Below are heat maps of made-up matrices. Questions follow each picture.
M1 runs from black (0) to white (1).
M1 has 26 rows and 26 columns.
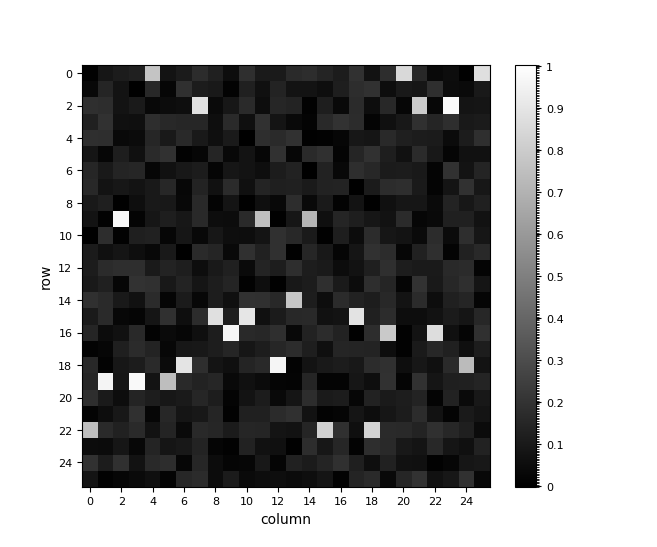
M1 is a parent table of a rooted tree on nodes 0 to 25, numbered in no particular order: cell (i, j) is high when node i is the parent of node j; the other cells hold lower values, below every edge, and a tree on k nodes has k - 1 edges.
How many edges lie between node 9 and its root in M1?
1
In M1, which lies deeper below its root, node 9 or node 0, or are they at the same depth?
node 0
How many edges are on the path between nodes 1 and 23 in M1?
5
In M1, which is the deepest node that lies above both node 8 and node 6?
22
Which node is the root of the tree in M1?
16
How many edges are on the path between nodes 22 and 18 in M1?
1
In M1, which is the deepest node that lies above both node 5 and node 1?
19
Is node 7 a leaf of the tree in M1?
yes
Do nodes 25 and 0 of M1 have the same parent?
no
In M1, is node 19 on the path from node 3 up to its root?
yes
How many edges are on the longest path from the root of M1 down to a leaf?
3
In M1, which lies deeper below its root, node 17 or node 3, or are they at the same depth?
node 17
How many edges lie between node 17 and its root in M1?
3
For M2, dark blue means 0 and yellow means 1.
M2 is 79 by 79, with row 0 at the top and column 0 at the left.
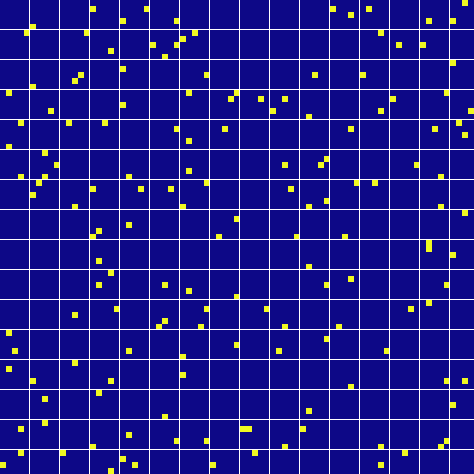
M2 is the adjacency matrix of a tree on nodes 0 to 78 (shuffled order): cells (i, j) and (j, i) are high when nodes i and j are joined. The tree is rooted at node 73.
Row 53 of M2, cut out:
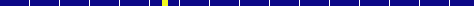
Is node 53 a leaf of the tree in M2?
yes
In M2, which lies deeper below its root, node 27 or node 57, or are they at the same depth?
node 57
